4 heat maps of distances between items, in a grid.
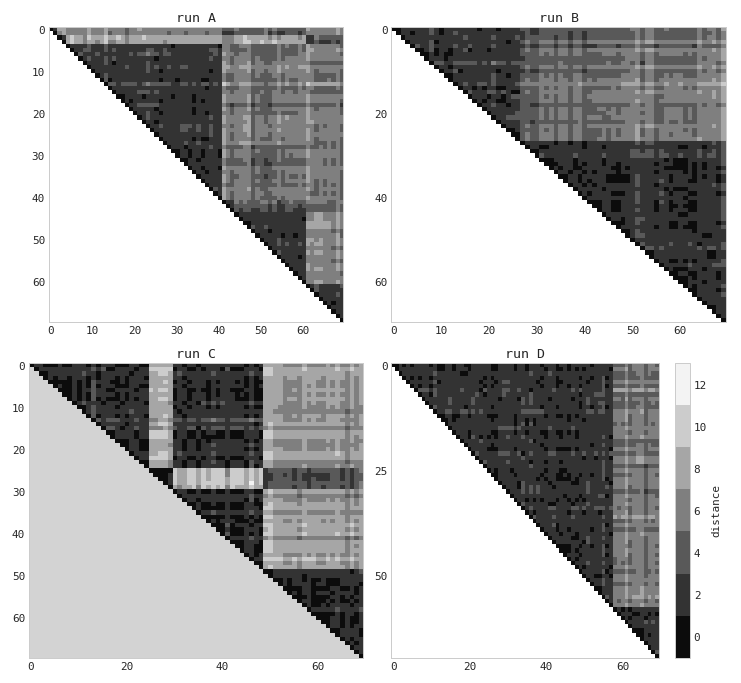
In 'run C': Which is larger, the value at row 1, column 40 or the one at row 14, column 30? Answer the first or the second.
the second
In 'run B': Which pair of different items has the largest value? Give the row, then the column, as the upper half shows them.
13, 69
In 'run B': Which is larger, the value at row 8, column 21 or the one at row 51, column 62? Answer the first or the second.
the first
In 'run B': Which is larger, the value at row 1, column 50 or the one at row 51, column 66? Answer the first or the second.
the first
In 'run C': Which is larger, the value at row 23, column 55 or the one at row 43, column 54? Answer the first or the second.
the second
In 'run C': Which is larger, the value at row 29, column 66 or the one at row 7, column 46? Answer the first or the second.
the first
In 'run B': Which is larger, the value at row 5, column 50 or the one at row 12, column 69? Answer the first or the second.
the second
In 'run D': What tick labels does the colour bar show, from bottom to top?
0, 2, 4, 6, 8, 10, 12
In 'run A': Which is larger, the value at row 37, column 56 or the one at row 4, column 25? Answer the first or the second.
the first
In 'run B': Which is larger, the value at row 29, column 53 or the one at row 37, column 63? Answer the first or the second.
the first
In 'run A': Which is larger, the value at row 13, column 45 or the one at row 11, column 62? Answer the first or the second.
the first
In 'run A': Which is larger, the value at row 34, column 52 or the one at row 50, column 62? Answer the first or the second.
the second
